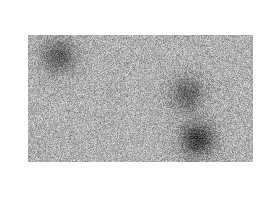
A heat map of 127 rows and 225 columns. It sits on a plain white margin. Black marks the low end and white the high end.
The bottom right is the ninth with the lowest average. There is no seam. The halves do not mirror each other. No row or column stands out. Three dips sink into the field.
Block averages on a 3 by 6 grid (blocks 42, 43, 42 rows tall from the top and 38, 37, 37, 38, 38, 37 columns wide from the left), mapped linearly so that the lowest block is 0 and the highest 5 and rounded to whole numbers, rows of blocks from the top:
245555 | 555425 | 555505
